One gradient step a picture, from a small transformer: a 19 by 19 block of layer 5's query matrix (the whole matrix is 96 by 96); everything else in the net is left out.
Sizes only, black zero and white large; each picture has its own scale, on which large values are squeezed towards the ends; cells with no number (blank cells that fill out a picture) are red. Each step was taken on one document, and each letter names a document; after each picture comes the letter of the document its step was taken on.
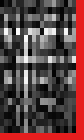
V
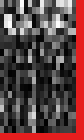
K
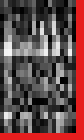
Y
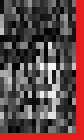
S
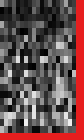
K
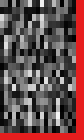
Y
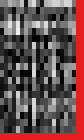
K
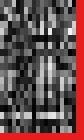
S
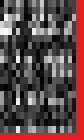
V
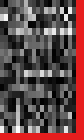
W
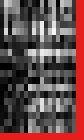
Y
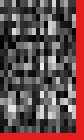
S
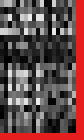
S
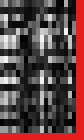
V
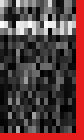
K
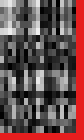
S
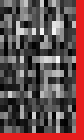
K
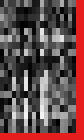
Y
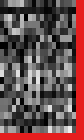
S
